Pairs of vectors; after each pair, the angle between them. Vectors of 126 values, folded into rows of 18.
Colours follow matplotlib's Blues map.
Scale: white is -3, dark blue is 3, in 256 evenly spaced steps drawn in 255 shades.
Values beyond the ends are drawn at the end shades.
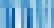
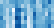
nearly opposite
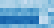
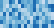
orthogonal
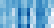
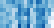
nearly parallel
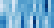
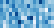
partly opposed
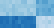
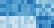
nearly opposite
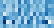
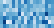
nearly parallel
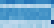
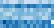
nearly opposite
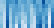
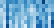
nearly parallel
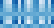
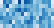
partly opposed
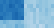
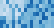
partly opposed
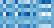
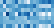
nearly parallel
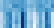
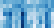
nearly parallel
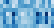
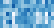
nearly opposite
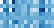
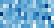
orthogonal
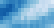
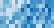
partly opposed
